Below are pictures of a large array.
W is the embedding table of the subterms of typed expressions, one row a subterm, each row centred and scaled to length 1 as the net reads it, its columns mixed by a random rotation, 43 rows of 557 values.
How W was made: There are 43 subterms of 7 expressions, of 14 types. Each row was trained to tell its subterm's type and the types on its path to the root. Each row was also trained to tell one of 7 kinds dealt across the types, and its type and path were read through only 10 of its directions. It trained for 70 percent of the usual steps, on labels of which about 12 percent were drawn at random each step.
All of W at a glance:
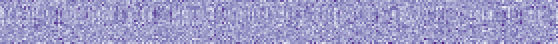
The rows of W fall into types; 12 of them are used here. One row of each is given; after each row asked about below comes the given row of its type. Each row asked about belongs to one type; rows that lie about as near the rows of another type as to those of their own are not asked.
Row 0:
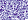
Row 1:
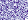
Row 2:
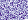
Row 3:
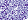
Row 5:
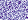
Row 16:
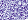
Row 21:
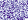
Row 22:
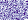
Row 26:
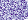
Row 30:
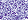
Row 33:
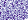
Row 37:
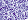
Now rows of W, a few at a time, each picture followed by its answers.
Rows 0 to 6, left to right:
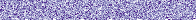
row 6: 2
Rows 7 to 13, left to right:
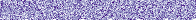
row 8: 37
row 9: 26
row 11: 22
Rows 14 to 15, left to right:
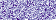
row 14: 22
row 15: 16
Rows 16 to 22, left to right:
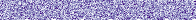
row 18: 26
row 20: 30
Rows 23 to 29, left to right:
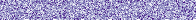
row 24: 21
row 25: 21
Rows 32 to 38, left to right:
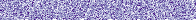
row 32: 16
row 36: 5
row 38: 22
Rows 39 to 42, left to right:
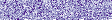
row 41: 26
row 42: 16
